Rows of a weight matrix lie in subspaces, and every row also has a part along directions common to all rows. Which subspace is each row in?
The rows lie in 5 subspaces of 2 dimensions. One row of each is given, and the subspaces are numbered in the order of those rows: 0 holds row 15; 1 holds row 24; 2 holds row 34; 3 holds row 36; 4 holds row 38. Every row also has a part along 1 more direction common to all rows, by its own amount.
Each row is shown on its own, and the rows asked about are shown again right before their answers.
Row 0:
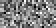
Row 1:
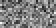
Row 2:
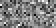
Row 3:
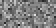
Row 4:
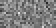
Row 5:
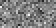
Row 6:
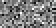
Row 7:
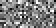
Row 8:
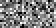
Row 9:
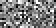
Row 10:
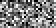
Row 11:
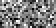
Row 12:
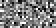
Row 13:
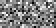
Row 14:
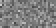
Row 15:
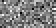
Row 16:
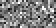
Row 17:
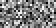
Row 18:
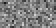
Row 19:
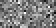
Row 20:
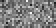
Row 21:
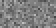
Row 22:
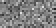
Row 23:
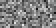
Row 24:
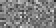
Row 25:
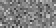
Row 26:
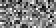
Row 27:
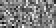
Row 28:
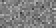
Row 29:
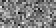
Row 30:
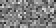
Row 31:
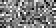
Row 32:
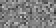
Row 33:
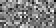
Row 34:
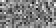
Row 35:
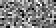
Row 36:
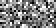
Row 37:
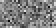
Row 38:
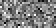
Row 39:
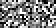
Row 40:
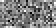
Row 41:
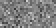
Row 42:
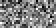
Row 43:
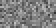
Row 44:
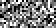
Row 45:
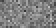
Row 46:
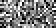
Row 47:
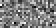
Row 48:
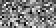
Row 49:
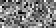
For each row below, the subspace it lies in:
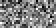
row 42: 3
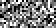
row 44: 0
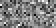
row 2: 4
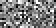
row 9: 1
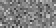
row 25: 2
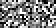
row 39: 3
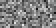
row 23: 1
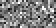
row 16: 0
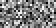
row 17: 2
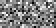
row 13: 3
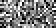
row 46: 0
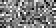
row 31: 0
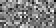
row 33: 1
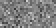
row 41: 2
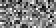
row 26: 3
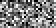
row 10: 1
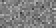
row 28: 0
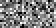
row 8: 3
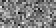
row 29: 4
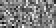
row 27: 2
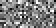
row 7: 1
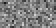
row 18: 1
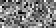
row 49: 4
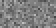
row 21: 4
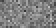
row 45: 2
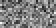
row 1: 3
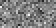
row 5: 4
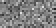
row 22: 0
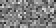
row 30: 0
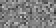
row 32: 3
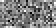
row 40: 2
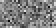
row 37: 2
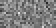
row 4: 0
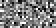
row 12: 4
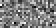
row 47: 4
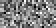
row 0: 0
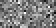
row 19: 2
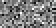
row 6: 0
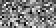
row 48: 3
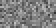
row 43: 1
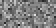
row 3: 4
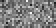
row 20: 2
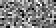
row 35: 1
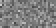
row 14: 4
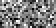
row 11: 3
